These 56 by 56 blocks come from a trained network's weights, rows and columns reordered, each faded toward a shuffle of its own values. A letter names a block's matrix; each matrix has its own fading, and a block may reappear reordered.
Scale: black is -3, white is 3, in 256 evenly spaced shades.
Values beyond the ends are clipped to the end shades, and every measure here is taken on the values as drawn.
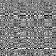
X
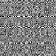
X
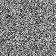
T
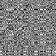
X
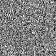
T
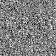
T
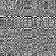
X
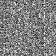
T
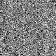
T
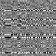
X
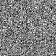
T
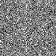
T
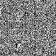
T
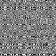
X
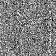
T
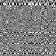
X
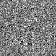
T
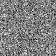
T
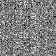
T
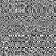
X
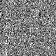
T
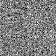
T
